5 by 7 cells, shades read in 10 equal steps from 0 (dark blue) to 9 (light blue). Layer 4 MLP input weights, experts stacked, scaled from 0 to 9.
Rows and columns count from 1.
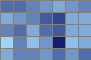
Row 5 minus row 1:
3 1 0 0 -3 0 -1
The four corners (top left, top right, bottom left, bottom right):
4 5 7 4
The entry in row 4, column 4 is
6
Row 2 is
7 6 5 3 2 7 7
